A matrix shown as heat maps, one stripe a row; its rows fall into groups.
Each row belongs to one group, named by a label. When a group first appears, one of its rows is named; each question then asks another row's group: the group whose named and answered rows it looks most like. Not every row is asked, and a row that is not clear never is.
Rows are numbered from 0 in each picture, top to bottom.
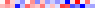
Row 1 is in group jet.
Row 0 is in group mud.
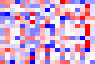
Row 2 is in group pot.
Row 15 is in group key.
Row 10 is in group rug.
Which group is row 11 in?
mud
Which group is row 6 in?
mud
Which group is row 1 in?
rug
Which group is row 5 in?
jet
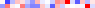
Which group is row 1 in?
rug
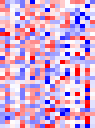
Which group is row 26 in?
rug
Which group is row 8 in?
pot
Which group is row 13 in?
mud
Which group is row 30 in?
rug
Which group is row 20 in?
pot
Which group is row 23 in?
mud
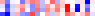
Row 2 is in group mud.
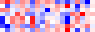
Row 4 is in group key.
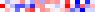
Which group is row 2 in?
jet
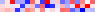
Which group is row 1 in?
mud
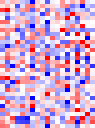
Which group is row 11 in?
pot
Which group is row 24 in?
key
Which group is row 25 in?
mud
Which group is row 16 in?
key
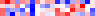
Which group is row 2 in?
key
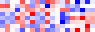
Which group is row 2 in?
jet
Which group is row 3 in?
jet
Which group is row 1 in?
pot
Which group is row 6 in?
rug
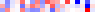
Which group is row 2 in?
rug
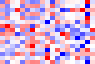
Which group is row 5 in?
pot
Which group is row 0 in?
rug
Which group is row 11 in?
jet
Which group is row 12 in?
pot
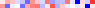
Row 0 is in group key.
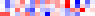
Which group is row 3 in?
pot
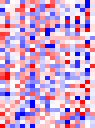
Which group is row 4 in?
mud
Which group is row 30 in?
mud
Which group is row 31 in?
key
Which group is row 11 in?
mud
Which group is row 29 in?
jet
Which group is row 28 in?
key
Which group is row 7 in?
mud
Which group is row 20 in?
rug
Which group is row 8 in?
pot
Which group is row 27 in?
mud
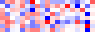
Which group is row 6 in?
rug
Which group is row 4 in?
pot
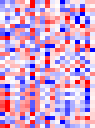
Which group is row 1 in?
jet
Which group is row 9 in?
pot
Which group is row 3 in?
jet
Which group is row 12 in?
key
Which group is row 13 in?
pot
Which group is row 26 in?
pot
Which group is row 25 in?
pot
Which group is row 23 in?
pot
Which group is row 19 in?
key
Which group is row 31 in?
pot
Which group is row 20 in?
mud
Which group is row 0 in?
jet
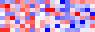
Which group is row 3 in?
key
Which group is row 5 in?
jet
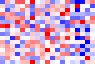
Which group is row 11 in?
jet
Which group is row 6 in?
pot
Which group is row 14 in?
rug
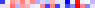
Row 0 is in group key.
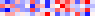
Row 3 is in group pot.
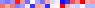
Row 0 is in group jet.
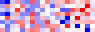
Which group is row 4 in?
mud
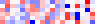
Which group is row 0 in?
rug
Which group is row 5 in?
key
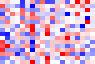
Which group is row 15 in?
jet
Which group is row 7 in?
jet
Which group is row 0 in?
mud
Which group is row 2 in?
rug
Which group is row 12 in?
key
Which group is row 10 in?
key
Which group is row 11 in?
pot
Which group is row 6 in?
jet
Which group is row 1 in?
key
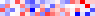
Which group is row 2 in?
key
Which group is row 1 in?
rug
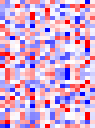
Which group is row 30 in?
pot
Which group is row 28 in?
rug
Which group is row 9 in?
key
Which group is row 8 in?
mud
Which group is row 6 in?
key
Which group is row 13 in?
pot
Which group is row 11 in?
rug
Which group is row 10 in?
mud
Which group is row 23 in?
jet
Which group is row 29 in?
rug
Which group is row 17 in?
mud
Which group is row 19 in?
mud
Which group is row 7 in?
pot
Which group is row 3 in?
jet
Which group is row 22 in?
key
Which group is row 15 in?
rug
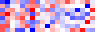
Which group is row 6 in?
pot
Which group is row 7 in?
key
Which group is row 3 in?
pot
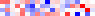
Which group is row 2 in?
rug
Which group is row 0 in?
pot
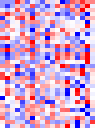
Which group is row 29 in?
key
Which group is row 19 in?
pot
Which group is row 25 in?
mud
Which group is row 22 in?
mud
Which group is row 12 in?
pot
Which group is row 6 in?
rug
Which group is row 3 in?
pot
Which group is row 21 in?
jet
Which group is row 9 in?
pot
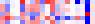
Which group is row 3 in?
rug
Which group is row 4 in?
pot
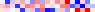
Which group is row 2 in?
mud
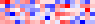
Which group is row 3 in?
key
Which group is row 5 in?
jet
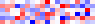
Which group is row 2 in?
rug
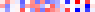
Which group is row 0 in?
mud
